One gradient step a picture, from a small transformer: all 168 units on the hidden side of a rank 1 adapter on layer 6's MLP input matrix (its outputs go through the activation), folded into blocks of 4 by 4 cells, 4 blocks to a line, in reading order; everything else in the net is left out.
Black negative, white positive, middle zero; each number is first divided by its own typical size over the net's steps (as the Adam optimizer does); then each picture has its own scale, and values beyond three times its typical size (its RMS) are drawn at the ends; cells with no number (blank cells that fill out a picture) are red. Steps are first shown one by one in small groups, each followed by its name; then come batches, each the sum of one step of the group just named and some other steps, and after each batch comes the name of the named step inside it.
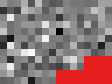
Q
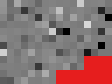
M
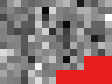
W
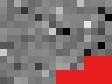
M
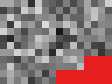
Q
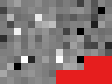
W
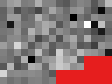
W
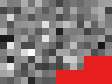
Q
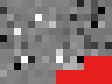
W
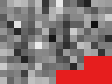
W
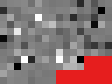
Q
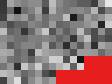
W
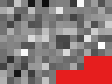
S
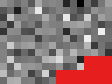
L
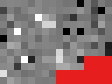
L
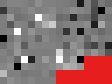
L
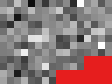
S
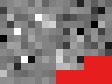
S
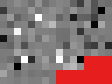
S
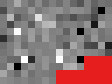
S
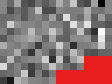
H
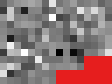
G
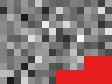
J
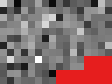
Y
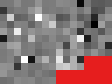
H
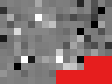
Y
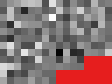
G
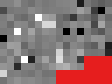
H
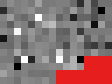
J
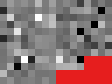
G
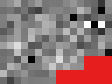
H
